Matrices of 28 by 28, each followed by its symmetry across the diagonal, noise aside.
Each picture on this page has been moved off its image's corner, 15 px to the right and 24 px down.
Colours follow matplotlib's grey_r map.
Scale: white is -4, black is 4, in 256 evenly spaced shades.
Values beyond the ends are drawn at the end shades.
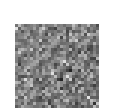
symmetric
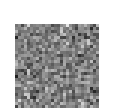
antisymmetric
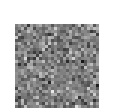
antisymmetric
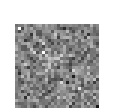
symmetric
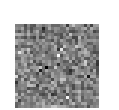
antisymmetric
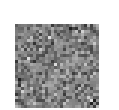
symmetric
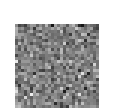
antisymmetric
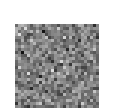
symmetric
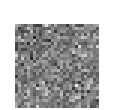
symmetric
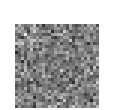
symmetric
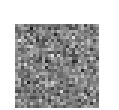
antisymmetric
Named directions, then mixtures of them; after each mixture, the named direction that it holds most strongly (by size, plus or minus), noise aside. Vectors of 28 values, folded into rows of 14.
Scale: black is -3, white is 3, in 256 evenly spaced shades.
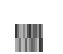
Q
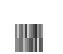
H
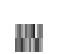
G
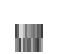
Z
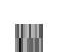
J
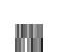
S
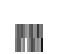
S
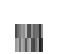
Q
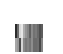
Z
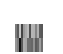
J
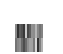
H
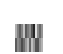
G
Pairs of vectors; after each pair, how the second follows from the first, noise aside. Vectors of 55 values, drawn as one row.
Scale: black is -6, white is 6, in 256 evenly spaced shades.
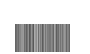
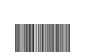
scaled up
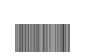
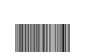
scaled up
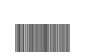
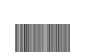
negated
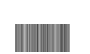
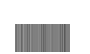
partly zeroed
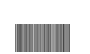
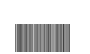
copied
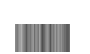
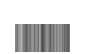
copied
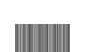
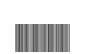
negated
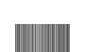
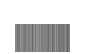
shrunk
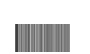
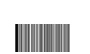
scaled up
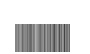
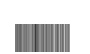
negated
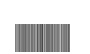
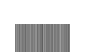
shrunk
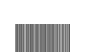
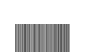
negated
